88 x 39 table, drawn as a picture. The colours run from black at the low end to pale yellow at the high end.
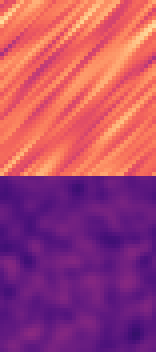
The table splits into 2 rows of 1 panel. Panel 1,1: high, slanting up to the right. Panel 2,1: low, blotchy, faint in contrast.
